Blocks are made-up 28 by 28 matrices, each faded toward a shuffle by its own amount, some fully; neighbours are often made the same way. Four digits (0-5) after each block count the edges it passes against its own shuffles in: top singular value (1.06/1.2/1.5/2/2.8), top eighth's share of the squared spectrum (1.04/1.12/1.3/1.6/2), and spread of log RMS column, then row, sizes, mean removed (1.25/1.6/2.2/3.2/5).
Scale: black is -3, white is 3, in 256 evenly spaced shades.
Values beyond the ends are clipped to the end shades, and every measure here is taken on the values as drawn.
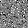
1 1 0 0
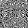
3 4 1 2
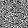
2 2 0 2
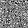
0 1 0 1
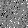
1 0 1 0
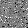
0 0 0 0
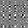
4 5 3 3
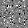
1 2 2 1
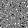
0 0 0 0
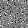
1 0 0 0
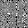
2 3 3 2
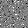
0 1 0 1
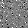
1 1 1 0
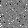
2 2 0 0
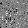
2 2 2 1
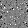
1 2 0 0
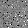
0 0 0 0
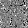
1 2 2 0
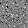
1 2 1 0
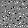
1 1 1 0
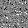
0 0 0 0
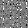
2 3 2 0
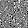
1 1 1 0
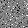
0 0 0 0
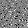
0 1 0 1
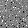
0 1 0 0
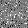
2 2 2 0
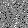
0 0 0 0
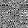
3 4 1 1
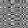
4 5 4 3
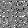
3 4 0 2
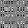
4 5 3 3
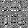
3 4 2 2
